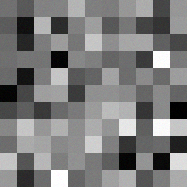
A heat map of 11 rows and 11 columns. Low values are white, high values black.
The bottom left is the ninth with the lowest average. On average the colour sits 50% of the way up the scale. Values change most from cell to cell in the bottom right.
